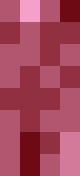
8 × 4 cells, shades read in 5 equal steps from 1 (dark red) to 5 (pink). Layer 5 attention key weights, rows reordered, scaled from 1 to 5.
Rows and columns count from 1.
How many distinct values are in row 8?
3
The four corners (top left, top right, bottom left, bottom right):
3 1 3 4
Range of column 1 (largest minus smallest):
1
